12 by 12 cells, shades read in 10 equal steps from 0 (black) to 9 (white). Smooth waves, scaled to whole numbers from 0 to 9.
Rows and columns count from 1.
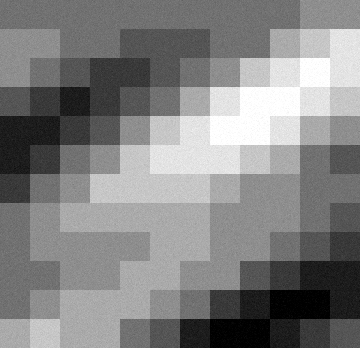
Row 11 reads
4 5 6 6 6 5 4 2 1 0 0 1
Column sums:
43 48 51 55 58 62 62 61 59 58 53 50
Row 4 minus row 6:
2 0 -3 -3 -4 -4 -2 0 2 3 4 4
